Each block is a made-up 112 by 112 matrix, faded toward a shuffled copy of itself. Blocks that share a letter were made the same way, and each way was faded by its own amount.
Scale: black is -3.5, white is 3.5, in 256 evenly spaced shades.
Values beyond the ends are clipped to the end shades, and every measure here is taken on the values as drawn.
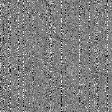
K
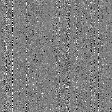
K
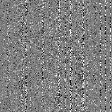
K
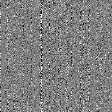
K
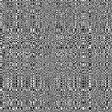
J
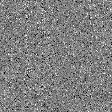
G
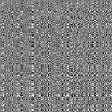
J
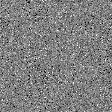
G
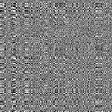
J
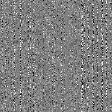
K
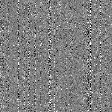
K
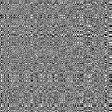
J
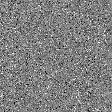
G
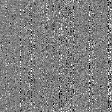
K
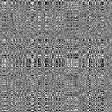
J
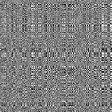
J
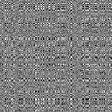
J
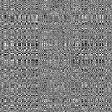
J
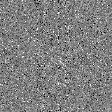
G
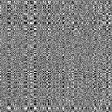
J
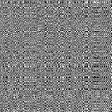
J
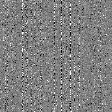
K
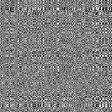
J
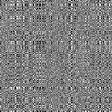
J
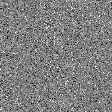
G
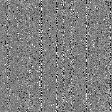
K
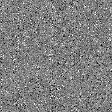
G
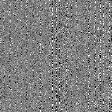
K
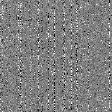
K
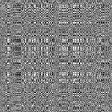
J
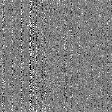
K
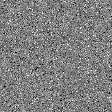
G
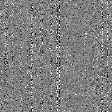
K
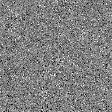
G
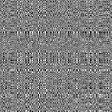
J
